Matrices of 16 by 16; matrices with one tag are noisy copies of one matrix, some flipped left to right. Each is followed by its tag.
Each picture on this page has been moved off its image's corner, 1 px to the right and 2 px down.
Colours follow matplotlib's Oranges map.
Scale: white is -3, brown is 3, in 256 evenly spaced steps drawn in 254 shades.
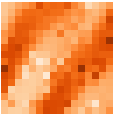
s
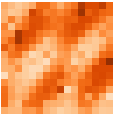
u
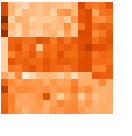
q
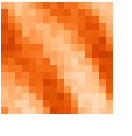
s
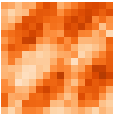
u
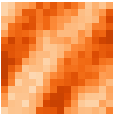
s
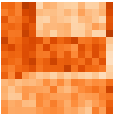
q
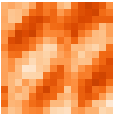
u
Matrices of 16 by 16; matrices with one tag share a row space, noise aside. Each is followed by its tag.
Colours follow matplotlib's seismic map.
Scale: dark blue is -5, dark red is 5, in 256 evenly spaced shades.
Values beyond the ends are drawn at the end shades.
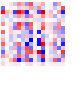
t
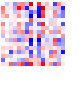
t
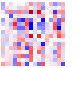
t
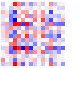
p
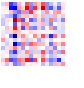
p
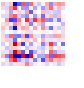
p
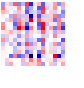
t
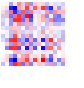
p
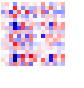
p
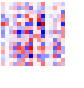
t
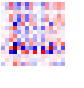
p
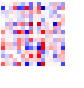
t
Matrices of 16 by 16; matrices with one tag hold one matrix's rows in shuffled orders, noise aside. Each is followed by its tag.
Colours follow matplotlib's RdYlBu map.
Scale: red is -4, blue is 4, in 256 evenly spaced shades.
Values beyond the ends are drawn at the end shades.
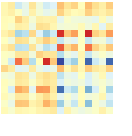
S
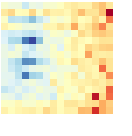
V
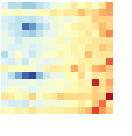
V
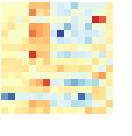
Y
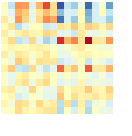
S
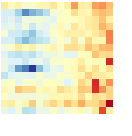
V
